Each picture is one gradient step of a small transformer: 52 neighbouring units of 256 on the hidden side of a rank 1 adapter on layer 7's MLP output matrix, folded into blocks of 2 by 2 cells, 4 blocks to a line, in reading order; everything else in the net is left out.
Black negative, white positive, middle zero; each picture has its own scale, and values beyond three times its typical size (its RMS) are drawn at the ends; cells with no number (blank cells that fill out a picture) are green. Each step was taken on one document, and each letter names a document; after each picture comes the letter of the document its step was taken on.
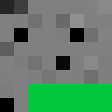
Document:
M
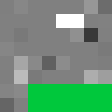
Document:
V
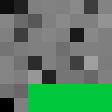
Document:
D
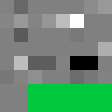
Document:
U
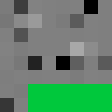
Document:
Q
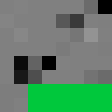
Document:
V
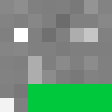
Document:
D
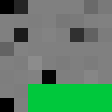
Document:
M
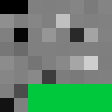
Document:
D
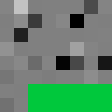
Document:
Q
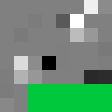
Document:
V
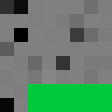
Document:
M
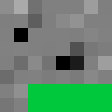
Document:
Q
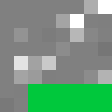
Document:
V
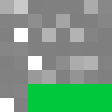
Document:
D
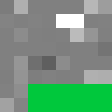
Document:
V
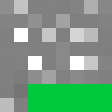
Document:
D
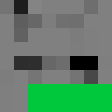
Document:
U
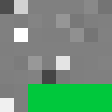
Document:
M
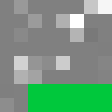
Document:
V
